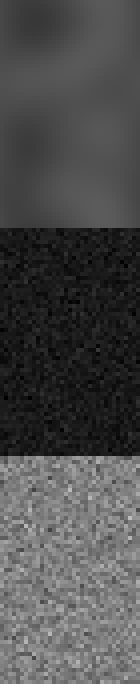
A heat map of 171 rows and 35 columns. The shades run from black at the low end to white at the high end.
It is made of 3 by 1 panels. Panel 1,1: low, smooth, faint in contrast. Panel 2,1: very low, fine-grained, faint in contrast. Panel 3,1: middling, fine-grained.
